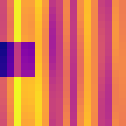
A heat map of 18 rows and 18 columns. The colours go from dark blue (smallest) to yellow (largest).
Slope: none. Ninth with the lowest average: middle left. Grain: streaks running down. Roughest part: middle left. Ninth with the highest average: bottom left. Odd patch: lower, in the middle left. Average level on the scale: 60%.
